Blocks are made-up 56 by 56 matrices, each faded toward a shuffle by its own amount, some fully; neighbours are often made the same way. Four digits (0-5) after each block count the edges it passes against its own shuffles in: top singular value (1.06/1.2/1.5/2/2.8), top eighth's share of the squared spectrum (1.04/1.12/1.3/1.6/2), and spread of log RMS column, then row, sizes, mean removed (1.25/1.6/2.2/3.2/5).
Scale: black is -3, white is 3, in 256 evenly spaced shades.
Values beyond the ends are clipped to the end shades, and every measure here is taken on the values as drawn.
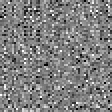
4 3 2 1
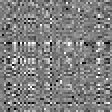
5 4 3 3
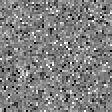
1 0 0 0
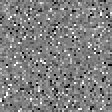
2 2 0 0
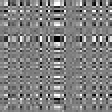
5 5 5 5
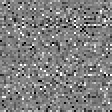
4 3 1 2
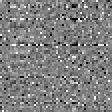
4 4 1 2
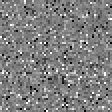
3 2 1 0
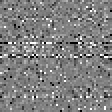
4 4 1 3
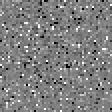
1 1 0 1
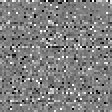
4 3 0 2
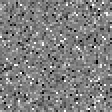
0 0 0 0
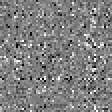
2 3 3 2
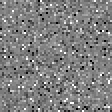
0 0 0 0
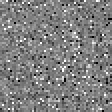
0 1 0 0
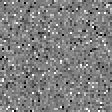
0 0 0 0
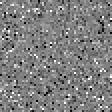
0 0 0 0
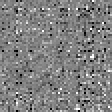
3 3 3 3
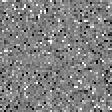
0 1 0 1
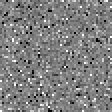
0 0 0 0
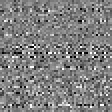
3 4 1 4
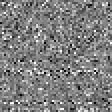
3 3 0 2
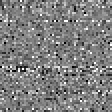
2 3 0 3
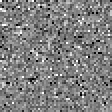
1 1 0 1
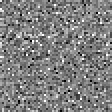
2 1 0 1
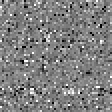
3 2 1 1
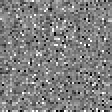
2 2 0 1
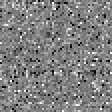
3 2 0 1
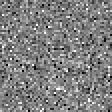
2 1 0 0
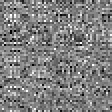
4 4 2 2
